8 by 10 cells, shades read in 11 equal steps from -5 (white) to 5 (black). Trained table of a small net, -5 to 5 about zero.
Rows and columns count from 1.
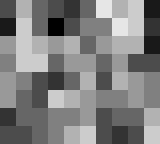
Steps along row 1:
down up up up down down up down up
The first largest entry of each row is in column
10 4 10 9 4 3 1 8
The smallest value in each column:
-1 -3 -3 -3 -2 -3 -4 -4 -3 -3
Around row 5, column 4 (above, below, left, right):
1 -3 2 1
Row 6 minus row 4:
-1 4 5 -4 -1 0 -1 1 -3 -2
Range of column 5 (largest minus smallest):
5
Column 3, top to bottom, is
1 1 -2 -3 2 2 1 1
